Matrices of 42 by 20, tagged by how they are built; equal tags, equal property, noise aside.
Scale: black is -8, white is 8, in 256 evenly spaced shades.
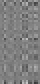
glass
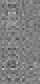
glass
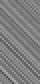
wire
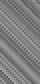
wire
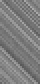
wire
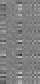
glass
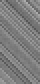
wire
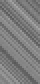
wire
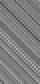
wire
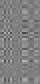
glass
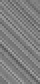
wire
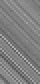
wire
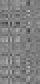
glass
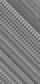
wire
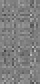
glass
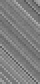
wire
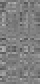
glass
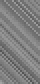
wire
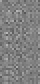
glass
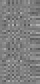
glass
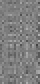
glass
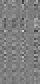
glass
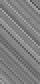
wire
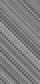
wire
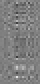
glass
